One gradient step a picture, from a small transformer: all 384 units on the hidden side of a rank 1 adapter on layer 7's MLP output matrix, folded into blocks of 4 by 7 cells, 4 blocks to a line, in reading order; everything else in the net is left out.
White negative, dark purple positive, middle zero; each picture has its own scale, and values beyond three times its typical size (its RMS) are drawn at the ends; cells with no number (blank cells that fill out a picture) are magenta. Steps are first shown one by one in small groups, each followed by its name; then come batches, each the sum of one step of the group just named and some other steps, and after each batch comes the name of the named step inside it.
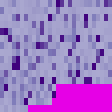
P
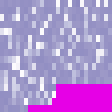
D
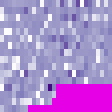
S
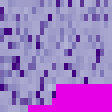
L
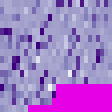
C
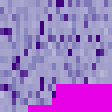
S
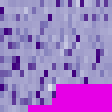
L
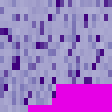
P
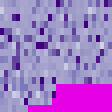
P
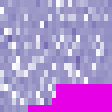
C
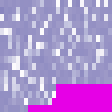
D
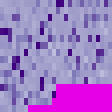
C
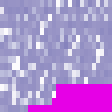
S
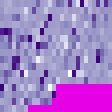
C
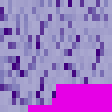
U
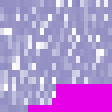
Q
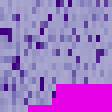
U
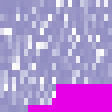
Q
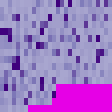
U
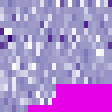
Q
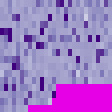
Q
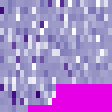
Q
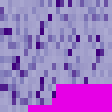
U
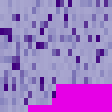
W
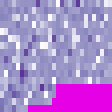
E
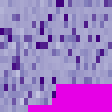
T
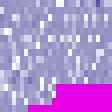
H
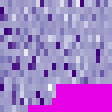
H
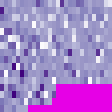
E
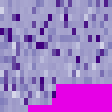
W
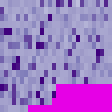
H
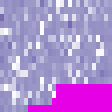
H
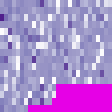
E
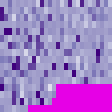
H
